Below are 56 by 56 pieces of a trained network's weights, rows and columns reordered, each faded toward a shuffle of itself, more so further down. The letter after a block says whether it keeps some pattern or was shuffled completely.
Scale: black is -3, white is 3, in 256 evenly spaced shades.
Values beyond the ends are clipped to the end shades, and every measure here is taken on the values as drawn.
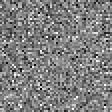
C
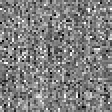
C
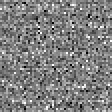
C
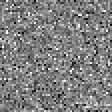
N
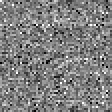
C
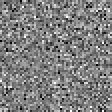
C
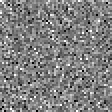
N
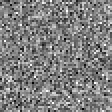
N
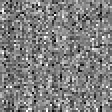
C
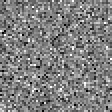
N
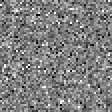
N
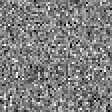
C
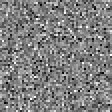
N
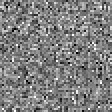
C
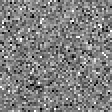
N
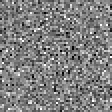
N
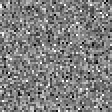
N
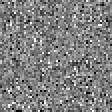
C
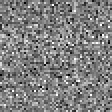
C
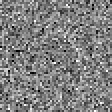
N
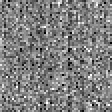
C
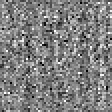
C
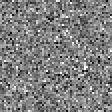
N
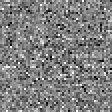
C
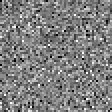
C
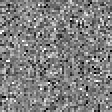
C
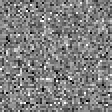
C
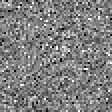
N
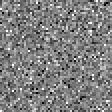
N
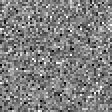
N
